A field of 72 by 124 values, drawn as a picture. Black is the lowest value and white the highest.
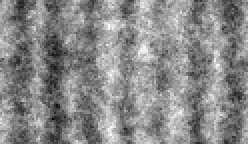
Histogram: bell-shaped. Ninth with the lowest average: middle left. Stripes: upright, repeating 7 times. Slope: none. Seam: none.
